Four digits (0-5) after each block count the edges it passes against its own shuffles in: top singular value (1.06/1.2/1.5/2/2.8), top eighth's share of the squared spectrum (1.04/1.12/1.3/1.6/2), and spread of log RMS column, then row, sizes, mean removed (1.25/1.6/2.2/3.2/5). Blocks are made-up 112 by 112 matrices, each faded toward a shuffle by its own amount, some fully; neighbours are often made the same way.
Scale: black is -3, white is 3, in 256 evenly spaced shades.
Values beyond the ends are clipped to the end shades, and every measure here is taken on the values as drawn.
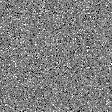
3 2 1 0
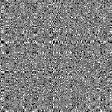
5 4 3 3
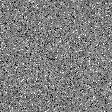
0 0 0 0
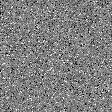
0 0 0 0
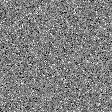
0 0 0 0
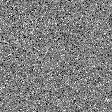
0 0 0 0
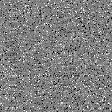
4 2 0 1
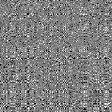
5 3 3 3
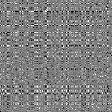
5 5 4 4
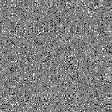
4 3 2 2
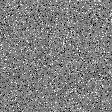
0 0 0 0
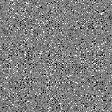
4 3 2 2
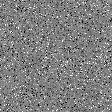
2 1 0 0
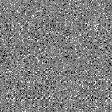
4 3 2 2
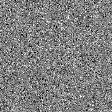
0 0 2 0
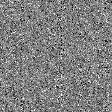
1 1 2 0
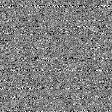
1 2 0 4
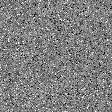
0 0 0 1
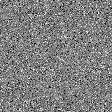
0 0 0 1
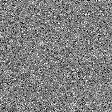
0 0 0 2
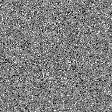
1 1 0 2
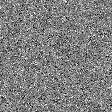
0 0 0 0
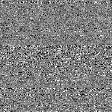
1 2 0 4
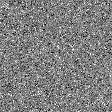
0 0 0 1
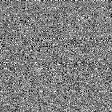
1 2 0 4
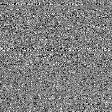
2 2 0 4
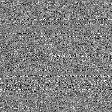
1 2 0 4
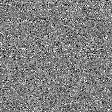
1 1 0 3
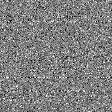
1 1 0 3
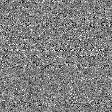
1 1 0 3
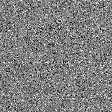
0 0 0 1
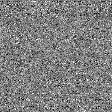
1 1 0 3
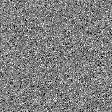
3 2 1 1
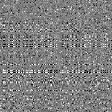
5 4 2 3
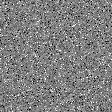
2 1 0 0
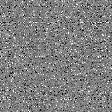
4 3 1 2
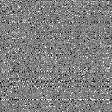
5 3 1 3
